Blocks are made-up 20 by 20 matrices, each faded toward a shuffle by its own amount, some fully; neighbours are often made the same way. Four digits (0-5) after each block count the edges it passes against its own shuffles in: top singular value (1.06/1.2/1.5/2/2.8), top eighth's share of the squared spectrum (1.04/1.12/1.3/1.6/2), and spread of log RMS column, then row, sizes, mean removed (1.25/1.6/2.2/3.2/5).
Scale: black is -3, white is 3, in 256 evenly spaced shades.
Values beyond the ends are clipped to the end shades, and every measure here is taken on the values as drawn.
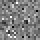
1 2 2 0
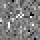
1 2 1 0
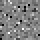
0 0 0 0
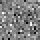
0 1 0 0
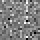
1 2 1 0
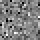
1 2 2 0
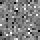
0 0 0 0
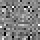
3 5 1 1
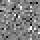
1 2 0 0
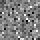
0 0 0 0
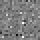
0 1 0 0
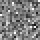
0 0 0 0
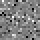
0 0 0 0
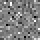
0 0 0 0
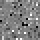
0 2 0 0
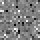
2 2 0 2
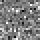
1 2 0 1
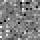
0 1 0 0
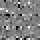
2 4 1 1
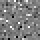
0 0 0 0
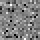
1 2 0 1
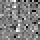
2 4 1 1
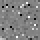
2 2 0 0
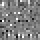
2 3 0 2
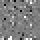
2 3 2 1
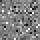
1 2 0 0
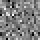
3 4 1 1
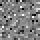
1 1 0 0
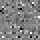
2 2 0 1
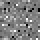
1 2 0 1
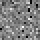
1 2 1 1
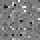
1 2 1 0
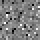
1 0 0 0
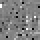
2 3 0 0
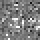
2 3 1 1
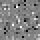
0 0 1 0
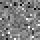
0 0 0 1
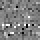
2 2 0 1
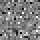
0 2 0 2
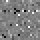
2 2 0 1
